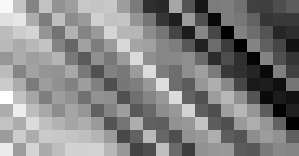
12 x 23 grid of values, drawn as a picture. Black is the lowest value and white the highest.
Average level on the scale: 50%. Grain: diagonal, down to the right. Slope: up to the left.
